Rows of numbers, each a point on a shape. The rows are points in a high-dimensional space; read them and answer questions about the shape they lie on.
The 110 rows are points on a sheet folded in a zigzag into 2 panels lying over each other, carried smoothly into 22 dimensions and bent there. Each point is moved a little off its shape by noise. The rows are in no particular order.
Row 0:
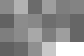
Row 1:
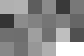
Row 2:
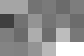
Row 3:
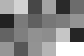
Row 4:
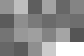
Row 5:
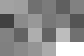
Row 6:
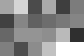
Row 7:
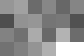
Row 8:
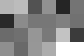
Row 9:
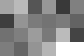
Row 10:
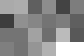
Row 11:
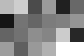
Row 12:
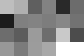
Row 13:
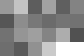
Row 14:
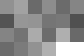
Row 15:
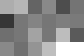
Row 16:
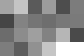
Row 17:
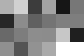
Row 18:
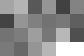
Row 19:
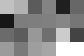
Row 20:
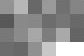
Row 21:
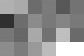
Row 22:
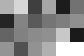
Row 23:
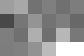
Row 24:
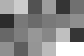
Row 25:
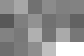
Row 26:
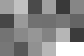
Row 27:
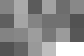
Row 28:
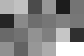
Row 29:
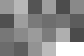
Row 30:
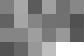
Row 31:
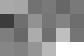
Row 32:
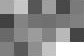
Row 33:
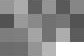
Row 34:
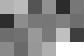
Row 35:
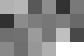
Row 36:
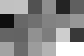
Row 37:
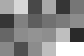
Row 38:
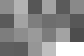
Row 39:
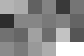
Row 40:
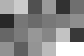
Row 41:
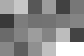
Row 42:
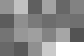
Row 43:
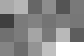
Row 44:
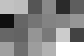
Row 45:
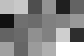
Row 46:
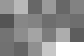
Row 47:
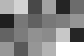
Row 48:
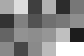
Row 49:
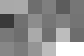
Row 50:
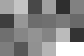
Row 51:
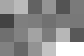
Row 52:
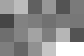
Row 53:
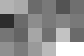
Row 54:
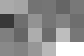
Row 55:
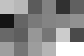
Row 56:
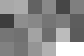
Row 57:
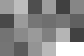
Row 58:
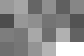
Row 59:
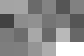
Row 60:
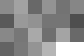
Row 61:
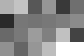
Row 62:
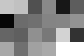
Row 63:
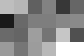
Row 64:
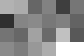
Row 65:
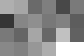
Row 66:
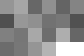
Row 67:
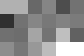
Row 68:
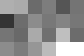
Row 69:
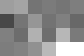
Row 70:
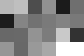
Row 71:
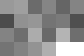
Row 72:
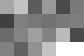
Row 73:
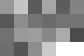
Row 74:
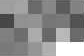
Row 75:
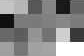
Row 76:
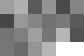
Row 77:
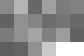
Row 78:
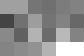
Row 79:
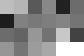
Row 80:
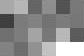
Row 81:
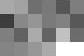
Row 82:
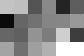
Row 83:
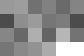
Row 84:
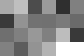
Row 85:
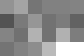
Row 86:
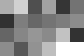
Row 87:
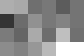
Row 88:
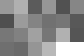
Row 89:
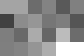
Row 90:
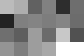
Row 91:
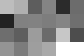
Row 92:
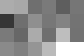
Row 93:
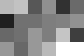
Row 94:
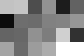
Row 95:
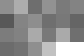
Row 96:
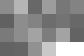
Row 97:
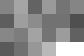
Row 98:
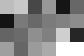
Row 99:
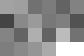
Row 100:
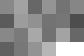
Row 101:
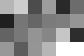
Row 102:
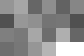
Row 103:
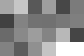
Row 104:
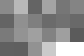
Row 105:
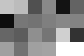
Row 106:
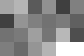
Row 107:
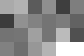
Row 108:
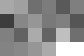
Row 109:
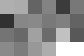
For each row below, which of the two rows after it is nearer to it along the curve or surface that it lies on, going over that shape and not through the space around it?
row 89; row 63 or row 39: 39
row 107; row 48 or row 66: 66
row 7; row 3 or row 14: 14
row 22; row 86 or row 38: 86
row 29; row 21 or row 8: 8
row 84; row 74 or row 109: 109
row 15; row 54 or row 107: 54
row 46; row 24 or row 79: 24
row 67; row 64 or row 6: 6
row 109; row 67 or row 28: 28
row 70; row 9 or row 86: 9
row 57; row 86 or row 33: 33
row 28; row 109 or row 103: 109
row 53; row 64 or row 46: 46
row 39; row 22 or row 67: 22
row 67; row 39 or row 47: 47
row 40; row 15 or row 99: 15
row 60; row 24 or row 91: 91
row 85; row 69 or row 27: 69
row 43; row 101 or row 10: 101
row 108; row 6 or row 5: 5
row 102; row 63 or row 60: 60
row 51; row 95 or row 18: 95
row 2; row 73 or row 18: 73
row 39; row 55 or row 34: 34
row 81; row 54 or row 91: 91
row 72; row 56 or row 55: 55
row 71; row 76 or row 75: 76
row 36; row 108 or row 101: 101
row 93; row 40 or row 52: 40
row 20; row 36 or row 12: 36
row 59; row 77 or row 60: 60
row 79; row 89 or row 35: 35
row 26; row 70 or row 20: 70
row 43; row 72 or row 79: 72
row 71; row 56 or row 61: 56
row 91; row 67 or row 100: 100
